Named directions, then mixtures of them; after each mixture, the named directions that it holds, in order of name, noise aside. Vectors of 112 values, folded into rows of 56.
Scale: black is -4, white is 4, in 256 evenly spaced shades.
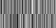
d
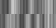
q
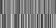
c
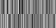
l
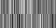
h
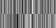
d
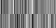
d, h, q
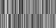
l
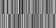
l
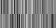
d, h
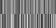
c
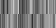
l, q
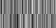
d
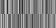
l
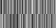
d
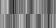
h, q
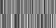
c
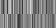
h, l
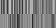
d, h, l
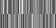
l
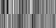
h, l, q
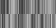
c, l, q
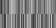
c, h, q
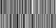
d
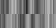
q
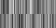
h, q
